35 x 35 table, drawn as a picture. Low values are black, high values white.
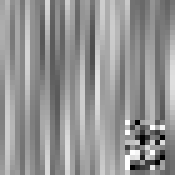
Slope: none. Odd patch: rougher, in the bottom right. Roughest part: bottom right. Grain: streaks running down.
